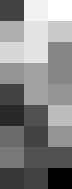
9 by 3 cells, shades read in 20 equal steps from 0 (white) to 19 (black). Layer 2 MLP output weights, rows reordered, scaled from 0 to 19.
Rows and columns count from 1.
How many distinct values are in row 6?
3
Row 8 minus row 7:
-1 -1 5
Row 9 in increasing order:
14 15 19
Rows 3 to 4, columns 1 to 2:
3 2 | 8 7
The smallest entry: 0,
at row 1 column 3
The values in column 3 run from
0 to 19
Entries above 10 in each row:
1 0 0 0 1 2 2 2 3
